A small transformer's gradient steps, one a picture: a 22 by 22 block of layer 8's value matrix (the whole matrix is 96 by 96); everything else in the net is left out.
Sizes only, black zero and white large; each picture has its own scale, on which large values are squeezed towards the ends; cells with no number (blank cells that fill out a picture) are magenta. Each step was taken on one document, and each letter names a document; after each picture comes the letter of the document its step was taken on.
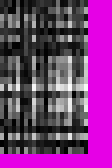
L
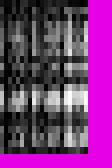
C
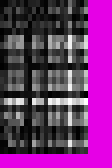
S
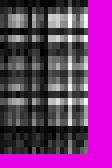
S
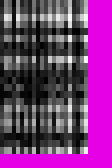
L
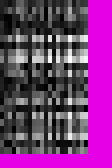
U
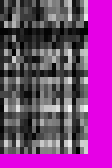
L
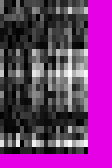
C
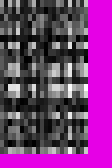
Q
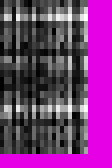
L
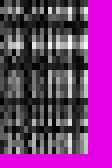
U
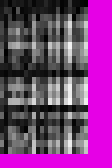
C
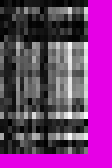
C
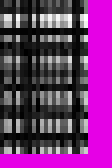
L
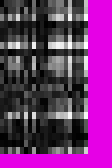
Q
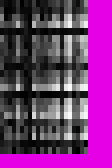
S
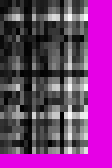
S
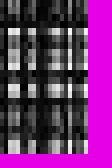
Q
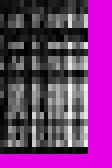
C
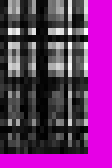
Q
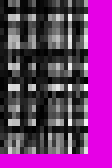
Q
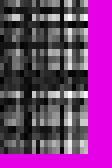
S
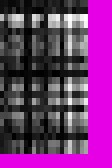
S
